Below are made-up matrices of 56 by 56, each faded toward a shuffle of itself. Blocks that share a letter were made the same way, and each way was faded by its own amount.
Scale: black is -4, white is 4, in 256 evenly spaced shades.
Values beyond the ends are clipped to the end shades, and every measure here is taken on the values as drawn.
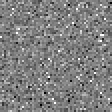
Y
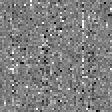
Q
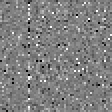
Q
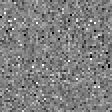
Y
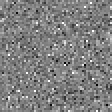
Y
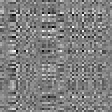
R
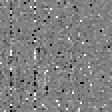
Q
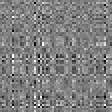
R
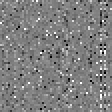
Q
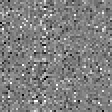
Q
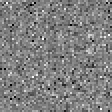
Y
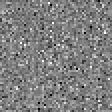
Y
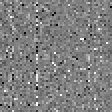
Q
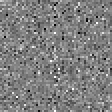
Y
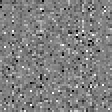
Q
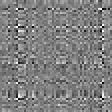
R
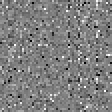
Q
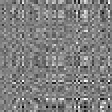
R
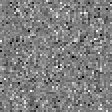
Y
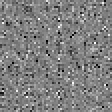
Q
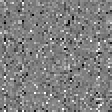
Q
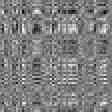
R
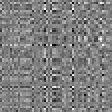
R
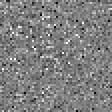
Y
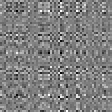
R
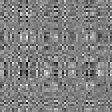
R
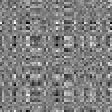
R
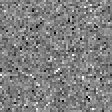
Y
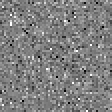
Y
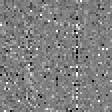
Q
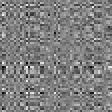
R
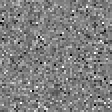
Y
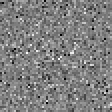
Y
